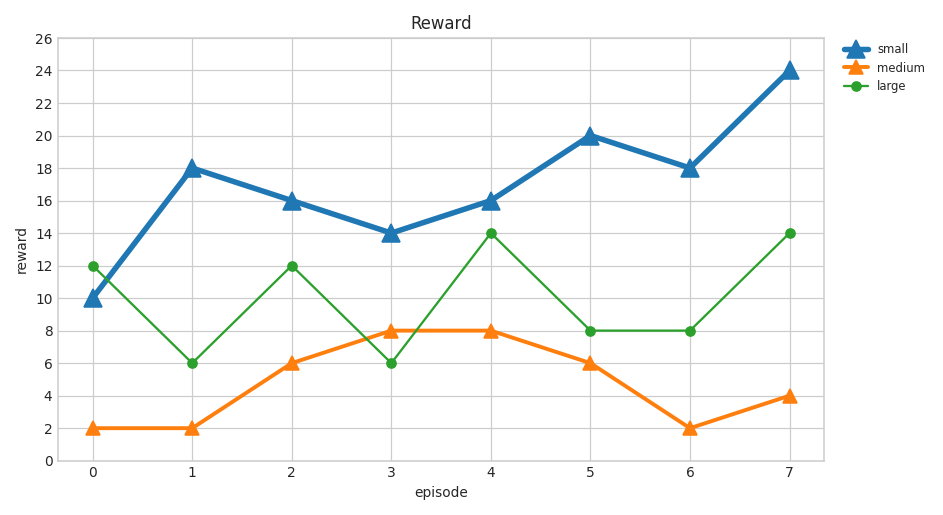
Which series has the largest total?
small
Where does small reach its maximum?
7
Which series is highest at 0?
large
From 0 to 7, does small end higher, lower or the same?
higher
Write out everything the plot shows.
Title: Reward
x-axis: episode, ticks 0 1 2 3 4 5 6 7
y-axis: reward, ticks 0 2 4 6 8 10 12 14 16 18 20 22 24 26
Legend: small, medium, large
Values:
small: 10 18 16 14 16 20 18 24
medium: 2 2 6 8 8 6 2 4
large: 12 6 12 6 14 8 8 14
